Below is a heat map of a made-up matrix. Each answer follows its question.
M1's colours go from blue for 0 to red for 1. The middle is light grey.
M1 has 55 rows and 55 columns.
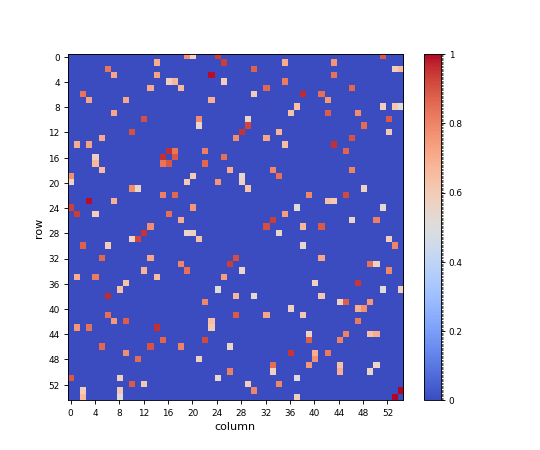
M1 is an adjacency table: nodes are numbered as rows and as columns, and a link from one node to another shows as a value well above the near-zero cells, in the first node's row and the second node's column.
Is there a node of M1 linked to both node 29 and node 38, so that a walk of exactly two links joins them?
no
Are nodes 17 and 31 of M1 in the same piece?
no
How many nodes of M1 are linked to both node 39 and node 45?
2
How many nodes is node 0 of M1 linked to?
4
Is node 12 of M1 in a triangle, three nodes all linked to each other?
yes
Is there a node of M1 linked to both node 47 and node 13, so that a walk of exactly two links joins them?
no
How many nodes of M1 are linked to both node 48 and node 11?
1
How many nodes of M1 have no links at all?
1
